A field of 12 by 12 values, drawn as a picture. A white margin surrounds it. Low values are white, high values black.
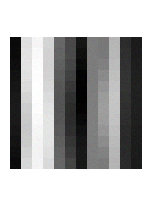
The ninth with the highest average is the centre. The grain runs up and down. Stripes running up and down repeat 2 times from left to right.
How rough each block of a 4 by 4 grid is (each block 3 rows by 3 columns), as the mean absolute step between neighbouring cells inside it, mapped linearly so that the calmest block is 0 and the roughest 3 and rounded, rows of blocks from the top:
3101 / 3111 / 3211 / 3101
